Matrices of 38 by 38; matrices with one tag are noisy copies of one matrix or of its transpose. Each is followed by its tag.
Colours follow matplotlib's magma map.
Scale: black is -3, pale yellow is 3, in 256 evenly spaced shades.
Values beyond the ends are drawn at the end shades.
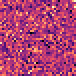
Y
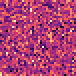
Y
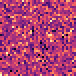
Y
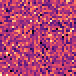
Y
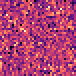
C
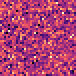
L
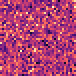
Y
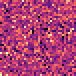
Y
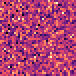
L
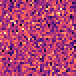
C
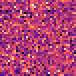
C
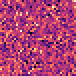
Y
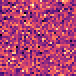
C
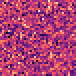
L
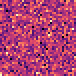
Y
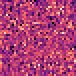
C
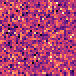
L
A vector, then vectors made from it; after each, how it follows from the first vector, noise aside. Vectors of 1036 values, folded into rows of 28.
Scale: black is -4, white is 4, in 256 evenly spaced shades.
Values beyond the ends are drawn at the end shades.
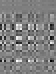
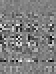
sign-scrambled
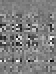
sign-scrambled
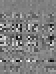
sign-scrambled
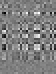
reversed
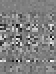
sign-scrambled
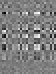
reversed
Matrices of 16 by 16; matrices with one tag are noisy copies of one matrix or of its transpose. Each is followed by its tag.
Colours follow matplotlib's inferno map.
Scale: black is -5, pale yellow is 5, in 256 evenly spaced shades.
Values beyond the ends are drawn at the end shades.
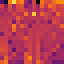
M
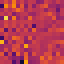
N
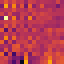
N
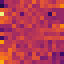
M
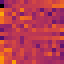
M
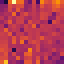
M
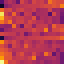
M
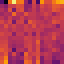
M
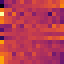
M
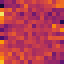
M
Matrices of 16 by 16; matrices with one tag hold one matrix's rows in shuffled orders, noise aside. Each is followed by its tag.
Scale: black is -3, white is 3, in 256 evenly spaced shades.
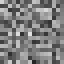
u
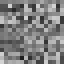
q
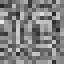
u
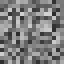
u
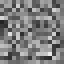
u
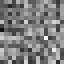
q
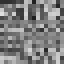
q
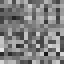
q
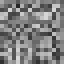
u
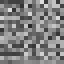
q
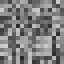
u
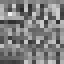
q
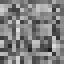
u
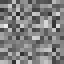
u
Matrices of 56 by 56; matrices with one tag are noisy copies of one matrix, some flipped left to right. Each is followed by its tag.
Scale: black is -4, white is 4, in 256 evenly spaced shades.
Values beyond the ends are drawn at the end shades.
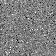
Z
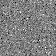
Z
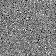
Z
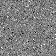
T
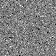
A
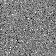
Z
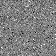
T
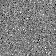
Z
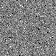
A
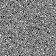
A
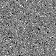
A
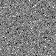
A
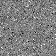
T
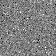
Z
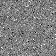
T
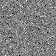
A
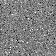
Z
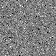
A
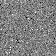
Z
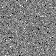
A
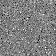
Z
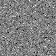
A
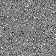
T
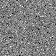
A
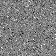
T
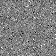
T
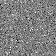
Z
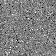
Z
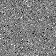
T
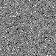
A
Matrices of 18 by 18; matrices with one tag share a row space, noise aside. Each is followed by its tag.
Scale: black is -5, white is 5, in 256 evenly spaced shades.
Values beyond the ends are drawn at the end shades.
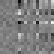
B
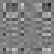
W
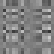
W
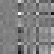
B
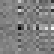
B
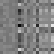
B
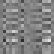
W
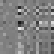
B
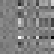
B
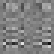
W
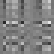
W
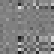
B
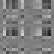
W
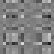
W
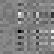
B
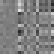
B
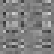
W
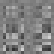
W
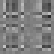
W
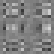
W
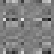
W
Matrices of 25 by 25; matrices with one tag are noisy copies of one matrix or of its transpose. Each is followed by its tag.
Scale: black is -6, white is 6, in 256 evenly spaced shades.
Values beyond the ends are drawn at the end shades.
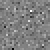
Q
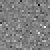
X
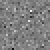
Q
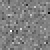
Q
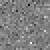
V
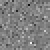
V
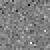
V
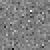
Q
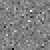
Q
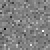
V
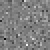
X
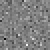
X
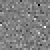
X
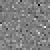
X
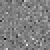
X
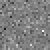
V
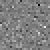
X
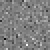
X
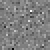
Q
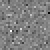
Q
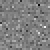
X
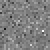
V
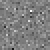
Q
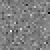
Q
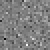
X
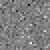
V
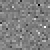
X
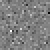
Q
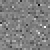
X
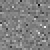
X
